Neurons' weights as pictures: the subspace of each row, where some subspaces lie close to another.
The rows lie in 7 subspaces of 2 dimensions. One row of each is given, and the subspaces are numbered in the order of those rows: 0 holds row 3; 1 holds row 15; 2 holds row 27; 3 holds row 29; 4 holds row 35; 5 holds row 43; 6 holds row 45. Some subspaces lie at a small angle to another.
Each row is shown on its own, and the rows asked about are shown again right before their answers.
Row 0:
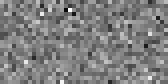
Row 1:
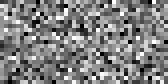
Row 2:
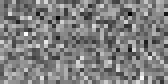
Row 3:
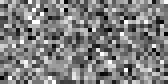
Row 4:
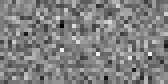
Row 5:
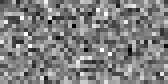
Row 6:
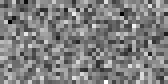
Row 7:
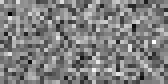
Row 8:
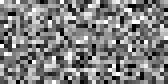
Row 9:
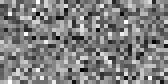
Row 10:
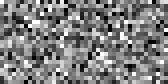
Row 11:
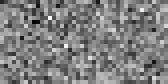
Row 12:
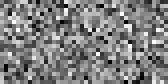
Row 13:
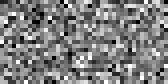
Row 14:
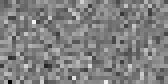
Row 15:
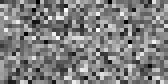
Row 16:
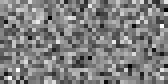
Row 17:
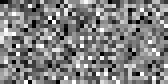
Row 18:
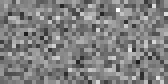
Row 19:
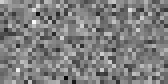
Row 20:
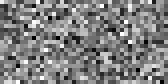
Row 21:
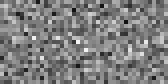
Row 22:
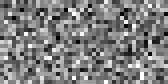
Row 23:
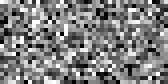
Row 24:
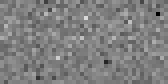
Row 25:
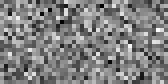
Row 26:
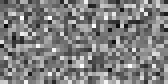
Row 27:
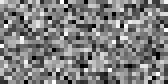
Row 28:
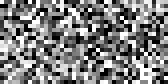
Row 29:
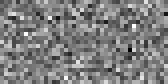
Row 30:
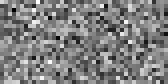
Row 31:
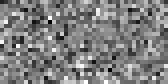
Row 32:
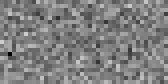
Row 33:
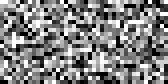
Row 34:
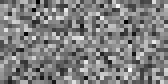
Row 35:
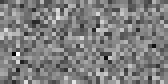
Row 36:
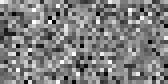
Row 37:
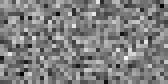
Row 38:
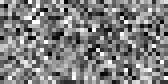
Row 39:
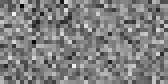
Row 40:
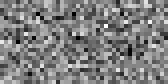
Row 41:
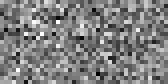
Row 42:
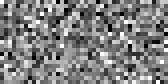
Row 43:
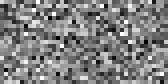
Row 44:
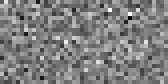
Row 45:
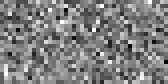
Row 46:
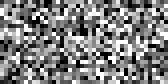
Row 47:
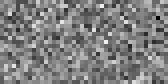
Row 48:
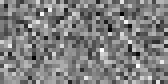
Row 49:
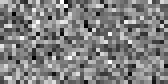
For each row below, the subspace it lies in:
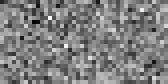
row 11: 5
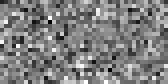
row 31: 1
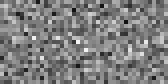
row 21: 5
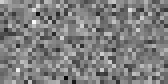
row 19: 4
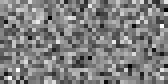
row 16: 0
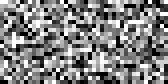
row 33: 2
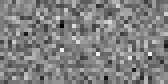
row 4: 3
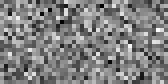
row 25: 6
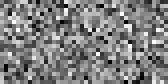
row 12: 6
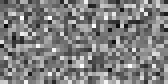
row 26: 2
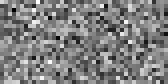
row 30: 5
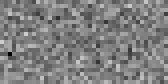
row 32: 3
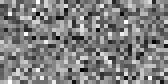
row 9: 1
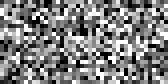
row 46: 4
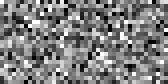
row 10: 2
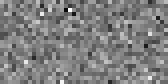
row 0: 2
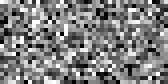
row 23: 1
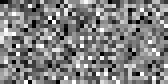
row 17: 4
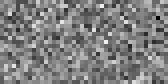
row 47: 6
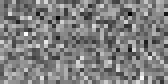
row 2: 3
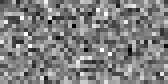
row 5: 1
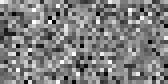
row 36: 4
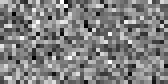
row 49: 6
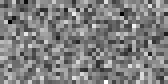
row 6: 0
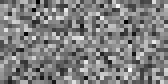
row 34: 1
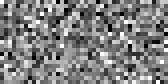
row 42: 2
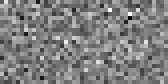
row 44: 5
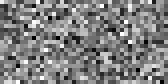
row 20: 5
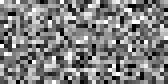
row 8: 6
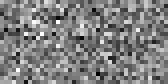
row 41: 4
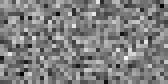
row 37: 5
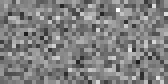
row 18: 3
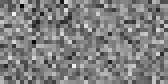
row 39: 6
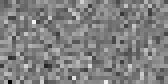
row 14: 0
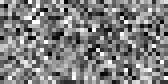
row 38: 0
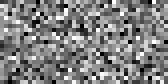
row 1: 1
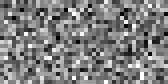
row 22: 0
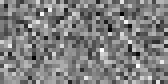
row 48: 2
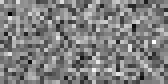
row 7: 6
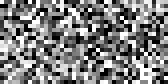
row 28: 0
